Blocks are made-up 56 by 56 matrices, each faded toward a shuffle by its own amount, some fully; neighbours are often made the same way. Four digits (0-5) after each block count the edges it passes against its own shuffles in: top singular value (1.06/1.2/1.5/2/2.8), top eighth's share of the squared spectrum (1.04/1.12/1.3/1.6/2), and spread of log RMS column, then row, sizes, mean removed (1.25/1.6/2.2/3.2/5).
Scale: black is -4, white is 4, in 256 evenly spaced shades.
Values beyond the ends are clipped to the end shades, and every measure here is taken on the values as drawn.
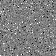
0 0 0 0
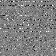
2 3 0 3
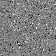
0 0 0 0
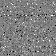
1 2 0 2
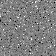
0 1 0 0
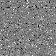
1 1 0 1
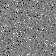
0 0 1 0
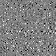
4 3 1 1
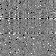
4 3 1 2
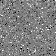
2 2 0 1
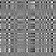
5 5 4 4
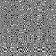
4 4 2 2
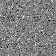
1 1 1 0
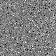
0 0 0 0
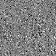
2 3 2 0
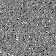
0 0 0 0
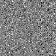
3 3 2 0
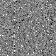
2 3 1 0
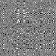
4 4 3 3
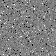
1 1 0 0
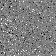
1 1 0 0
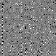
4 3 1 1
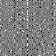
4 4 2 1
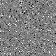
2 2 0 0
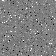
0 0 0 0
